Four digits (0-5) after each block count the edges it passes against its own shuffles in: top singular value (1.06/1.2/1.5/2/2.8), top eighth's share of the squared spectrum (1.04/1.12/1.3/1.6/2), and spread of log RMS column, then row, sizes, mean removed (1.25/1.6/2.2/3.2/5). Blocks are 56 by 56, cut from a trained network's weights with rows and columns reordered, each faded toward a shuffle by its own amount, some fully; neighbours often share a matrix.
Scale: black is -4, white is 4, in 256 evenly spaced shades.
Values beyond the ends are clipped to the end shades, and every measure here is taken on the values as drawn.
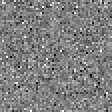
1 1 0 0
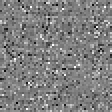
1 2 1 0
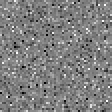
0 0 0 0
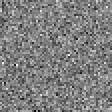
0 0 0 0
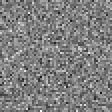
0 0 0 0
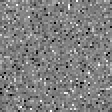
0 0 0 0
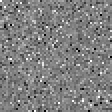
0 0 0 0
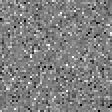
0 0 0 0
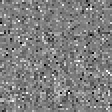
1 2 0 1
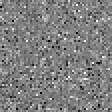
1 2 0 1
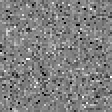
1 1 0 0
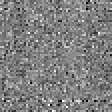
3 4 0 3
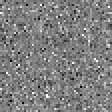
0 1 0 0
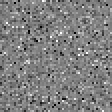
1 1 0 1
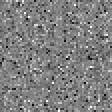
1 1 0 0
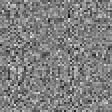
3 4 2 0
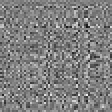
4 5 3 3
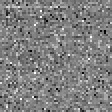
1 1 1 0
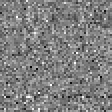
3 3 1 1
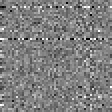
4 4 2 2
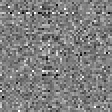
3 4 2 2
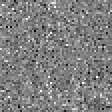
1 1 0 0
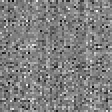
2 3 0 2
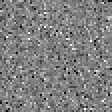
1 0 0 0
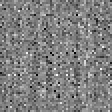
3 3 0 2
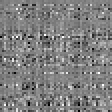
3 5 1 4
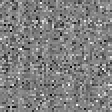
2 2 0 2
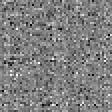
2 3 0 2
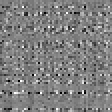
3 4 1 4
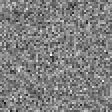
1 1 0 0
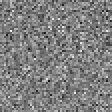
3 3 1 0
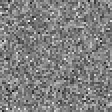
1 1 0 0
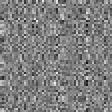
4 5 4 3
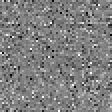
1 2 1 0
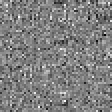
3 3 1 2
